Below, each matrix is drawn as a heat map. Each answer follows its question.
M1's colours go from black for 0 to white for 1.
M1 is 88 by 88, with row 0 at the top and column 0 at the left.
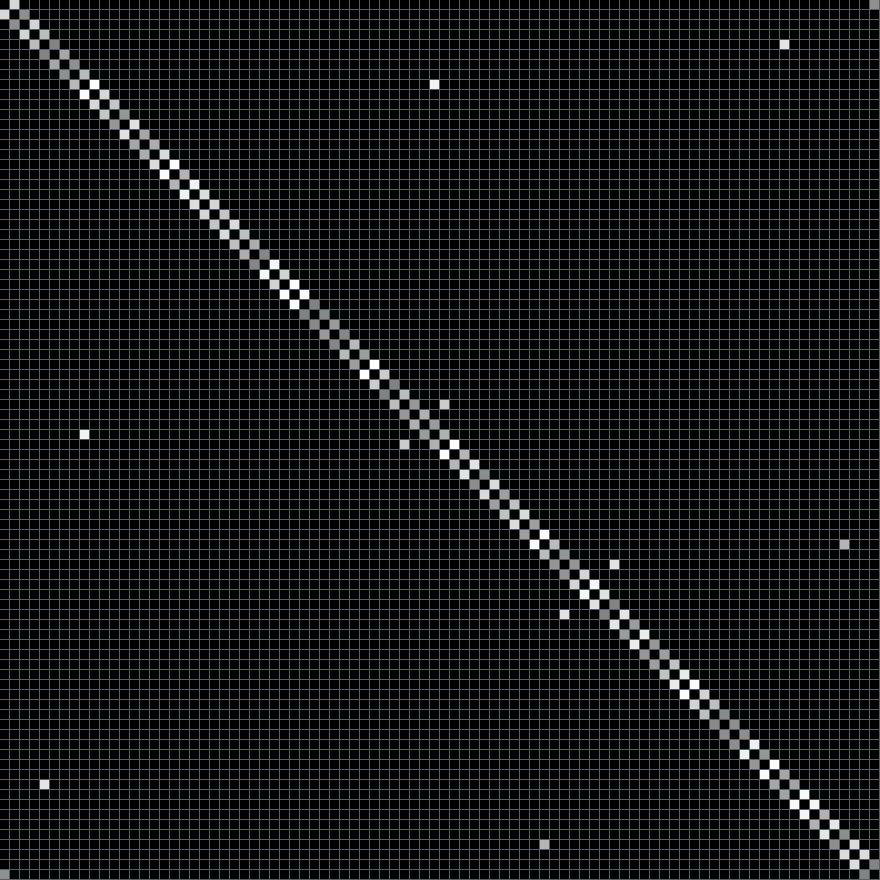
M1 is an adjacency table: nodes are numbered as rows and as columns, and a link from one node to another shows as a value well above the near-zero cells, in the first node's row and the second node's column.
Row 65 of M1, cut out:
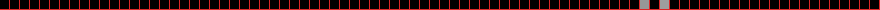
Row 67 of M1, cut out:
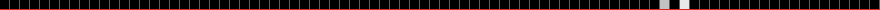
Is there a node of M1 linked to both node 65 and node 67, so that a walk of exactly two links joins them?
yes
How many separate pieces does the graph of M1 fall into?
1
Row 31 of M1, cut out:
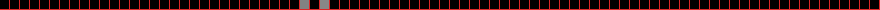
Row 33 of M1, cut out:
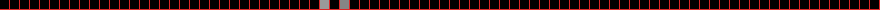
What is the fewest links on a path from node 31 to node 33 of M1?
2
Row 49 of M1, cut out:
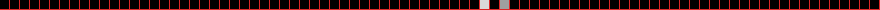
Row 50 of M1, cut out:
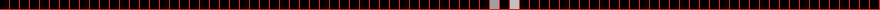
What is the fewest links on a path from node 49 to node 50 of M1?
1
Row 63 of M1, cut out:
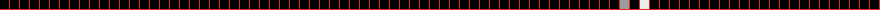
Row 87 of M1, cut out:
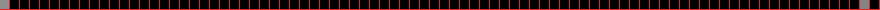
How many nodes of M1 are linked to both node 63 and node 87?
0
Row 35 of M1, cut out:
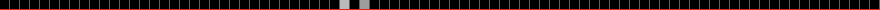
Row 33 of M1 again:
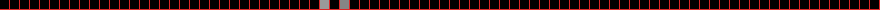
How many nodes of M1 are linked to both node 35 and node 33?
1
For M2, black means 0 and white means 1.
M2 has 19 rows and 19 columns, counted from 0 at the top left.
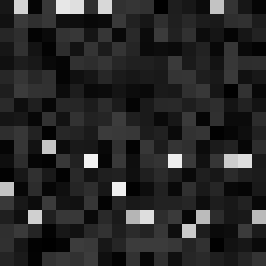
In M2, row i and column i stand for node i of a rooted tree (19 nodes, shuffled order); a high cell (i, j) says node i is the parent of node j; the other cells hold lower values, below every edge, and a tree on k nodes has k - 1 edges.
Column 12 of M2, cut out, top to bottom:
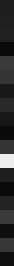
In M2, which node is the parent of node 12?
11
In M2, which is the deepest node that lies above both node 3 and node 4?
0
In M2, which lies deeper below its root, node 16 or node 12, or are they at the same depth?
the same depth
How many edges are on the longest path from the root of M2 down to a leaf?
6
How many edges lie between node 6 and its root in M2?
1
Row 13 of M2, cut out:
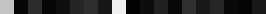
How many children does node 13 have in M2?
2
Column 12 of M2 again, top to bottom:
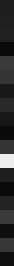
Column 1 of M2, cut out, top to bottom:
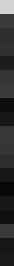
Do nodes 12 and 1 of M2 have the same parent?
no
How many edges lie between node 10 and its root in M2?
5
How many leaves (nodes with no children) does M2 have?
13
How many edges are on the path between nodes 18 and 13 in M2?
3
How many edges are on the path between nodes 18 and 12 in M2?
6
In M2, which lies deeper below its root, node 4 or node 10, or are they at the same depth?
node 10
